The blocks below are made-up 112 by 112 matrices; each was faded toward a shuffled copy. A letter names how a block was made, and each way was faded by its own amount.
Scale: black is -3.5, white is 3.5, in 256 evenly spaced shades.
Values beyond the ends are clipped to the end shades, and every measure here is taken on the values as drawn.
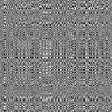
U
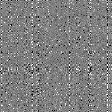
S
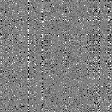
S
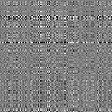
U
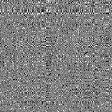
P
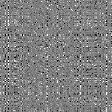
S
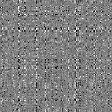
S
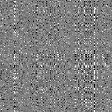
S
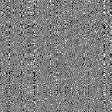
S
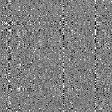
S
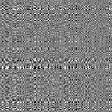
U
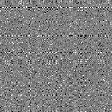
P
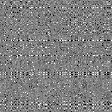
P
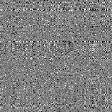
P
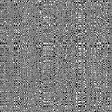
S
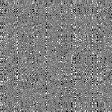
S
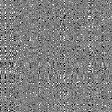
S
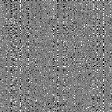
S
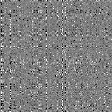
S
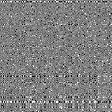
P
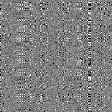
S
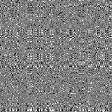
P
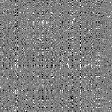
S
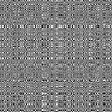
U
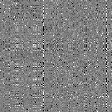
S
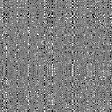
S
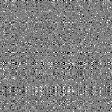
P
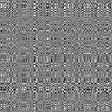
U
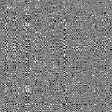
S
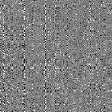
S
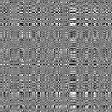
U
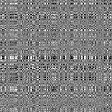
U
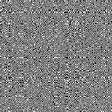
P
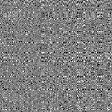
P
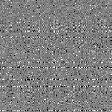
P
